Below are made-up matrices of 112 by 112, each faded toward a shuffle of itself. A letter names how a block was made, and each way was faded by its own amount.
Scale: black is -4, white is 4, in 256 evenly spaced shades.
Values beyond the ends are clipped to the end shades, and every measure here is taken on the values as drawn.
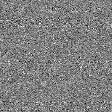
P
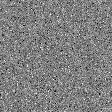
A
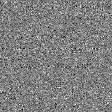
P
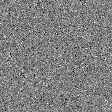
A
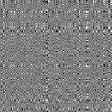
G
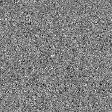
P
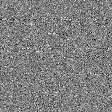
P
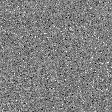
A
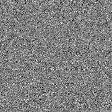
P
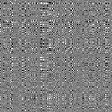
G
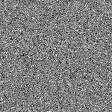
A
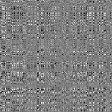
G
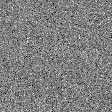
A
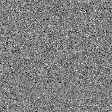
P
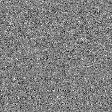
P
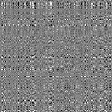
G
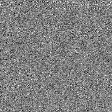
P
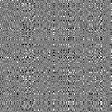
G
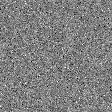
A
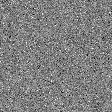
A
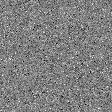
A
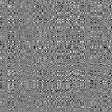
G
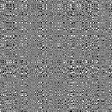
G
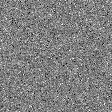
A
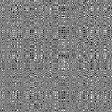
G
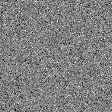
A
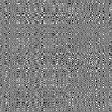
G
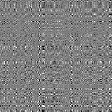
G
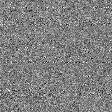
P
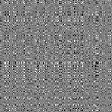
G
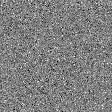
A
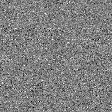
P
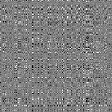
G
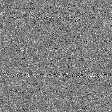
P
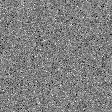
A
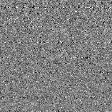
P
